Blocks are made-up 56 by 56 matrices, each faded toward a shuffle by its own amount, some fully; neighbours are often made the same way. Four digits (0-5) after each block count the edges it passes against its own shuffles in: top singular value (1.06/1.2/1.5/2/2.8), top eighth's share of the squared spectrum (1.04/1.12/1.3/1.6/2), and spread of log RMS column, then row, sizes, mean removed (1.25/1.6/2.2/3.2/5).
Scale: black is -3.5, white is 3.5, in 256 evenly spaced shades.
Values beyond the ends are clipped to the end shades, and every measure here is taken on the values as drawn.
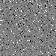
2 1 0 0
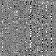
4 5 3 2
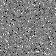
0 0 0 0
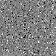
3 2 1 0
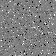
0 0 0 0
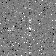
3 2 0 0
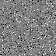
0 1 0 0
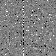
3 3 1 0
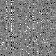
4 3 2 1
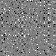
4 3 2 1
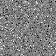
3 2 0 1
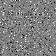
2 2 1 0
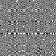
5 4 2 2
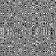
4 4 2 2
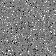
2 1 0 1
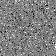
0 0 0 0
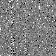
1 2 2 0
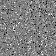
0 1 1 0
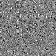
3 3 1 1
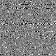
2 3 0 3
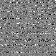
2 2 0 3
